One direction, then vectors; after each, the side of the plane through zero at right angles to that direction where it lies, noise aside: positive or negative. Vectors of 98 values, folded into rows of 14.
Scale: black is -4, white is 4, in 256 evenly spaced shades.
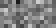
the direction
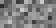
positive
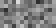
negative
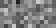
positive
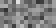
negative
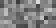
positive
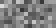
negative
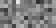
negative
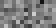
negative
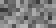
negative
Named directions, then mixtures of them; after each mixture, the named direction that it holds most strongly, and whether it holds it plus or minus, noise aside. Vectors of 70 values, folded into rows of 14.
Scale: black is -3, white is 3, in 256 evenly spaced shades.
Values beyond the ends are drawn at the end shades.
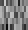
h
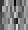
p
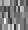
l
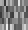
h, minus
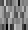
h, plus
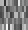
h, minus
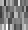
h, minus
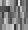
l, plus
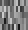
l, minus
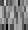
h, plus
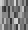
p, minus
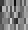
p, plus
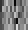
p, plus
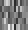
l, plus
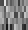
h, plus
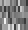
l, plus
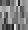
l, minus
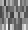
h, minus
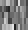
l, plus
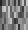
p, plus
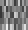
h, minus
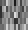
p, plus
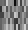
p, plus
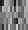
p, plus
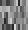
l, minus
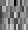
p, plus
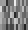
p, minus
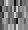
p, plus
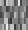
h, minus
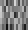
h, plus
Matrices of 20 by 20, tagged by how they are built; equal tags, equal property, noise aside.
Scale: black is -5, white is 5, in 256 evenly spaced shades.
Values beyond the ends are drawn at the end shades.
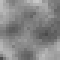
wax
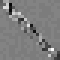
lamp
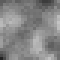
wax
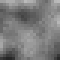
wax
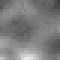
wax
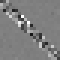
lamp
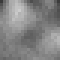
wax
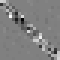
lamp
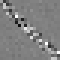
lamp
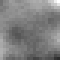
wax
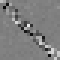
lamp
